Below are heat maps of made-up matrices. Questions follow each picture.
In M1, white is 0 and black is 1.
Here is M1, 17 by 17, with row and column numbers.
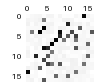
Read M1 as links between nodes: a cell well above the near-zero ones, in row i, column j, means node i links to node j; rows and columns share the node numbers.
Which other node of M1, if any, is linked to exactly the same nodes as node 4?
none
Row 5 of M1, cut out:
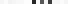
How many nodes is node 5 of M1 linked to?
3
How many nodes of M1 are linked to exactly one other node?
7
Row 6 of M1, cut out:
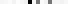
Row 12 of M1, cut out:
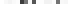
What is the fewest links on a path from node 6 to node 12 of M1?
1
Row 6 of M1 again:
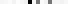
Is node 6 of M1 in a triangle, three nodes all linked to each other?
no
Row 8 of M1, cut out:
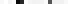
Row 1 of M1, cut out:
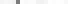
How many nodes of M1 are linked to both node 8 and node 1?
1
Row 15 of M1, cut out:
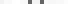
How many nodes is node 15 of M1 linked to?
2
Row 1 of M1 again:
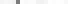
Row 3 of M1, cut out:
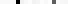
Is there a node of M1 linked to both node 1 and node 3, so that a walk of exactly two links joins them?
yes
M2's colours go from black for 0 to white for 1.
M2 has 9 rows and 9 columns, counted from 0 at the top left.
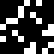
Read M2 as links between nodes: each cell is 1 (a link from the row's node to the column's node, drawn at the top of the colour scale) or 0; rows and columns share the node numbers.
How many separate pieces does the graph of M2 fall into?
1
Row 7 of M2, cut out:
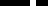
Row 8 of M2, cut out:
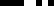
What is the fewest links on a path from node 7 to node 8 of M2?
1
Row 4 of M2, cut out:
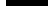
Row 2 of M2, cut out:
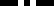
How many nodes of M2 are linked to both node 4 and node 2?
0
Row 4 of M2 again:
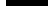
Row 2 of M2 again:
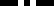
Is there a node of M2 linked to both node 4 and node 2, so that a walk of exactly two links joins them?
no
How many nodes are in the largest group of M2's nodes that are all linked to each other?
3
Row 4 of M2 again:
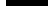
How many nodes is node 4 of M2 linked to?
2
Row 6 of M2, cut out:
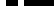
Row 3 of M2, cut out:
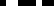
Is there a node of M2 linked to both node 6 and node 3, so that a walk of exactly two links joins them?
no
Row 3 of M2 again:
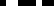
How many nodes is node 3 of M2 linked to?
3
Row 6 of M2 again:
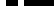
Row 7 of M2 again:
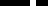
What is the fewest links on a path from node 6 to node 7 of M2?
4
